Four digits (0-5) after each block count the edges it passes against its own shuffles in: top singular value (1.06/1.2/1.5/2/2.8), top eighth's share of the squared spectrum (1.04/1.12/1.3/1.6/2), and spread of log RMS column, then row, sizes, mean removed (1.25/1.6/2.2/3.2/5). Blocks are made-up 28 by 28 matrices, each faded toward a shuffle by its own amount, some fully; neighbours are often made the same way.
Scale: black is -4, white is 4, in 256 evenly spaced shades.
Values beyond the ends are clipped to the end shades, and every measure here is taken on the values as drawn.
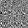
3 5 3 2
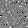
0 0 0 0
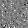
0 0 0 0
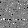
3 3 0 1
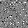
2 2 0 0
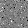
0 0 0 0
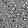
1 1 0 0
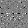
3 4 0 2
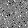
0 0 0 0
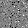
1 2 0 0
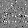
3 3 0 1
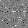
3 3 0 1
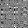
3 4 2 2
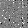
3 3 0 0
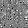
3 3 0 0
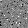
0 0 0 0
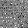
3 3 1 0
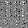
3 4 2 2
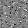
2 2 0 0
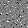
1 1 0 0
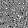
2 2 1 0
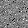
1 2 0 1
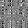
4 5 2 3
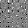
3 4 2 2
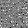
2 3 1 0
